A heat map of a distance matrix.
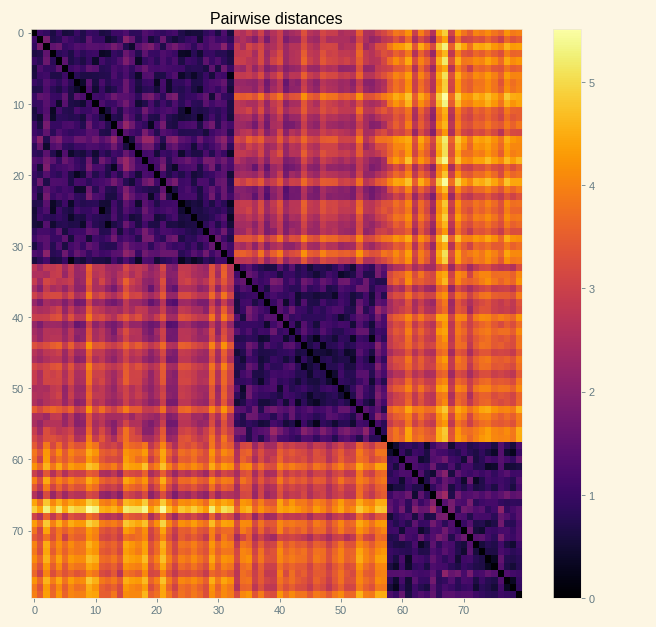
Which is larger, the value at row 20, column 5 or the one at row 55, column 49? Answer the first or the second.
the first
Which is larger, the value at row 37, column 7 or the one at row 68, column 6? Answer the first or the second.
the second
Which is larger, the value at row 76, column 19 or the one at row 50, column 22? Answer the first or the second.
the first
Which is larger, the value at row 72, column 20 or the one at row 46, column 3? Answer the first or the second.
the first
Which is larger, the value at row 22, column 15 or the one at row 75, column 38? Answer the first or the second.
the second
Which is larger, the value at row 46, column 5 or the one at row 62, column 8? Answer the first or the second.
the second
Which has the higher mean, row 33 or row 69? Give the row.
69
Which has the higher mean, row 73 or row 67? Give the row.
67
